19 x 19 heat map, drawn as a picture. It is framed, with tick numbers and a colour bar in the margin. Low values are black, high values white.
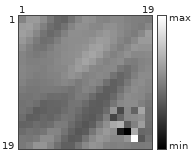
Odd patch: rougher, in the bottom right. Mirror symmetry: none. Roughest part: bottom right. Average level on the scale: 50%. Calmest part: middle left. Histogram: heavy tails on both sides.
